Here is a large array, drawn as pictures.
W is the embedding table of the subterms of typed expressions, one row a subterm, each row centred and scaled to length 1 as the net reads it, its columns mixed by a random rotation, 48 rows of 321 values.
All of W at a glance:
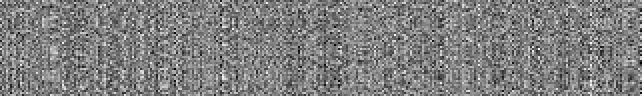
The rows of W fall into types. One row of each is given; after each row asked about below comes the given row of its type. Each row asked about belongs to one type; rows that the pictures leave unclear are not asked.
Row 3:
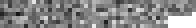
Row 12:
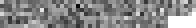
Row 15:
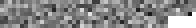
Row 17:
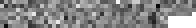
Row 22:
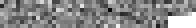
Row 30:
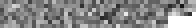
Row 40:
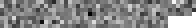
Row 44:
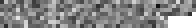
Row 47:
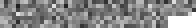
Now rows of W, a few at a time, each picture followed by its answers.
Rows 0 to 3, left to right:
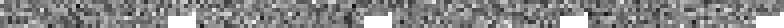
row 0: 12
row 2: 22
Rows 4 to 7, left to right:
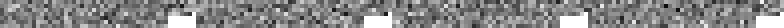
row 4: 30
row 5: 15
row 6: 47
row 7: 30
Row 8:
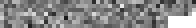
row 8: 17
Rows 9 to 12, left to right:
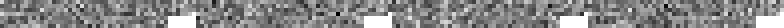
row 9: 12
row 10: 44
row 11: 44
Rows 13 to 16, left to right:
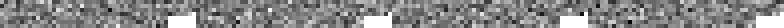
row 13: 22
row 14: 44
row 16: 40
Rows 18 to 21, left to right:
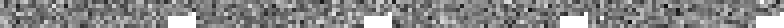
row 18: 47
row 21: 40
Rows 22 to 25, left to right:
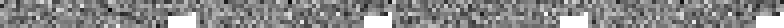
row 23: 17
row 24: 12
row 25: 17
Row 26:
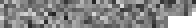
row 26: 17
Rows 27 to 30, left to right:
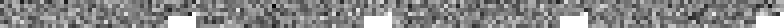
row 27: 40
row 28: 12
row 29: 47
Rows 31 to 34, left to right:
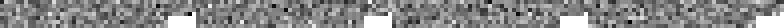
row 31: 44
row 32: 30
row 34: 40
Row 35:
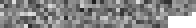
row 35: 17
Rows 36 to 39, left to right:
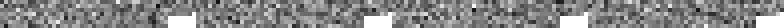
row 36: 17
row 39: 22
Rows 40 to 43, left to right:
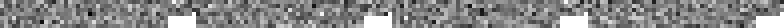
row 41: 30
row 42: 40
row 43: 40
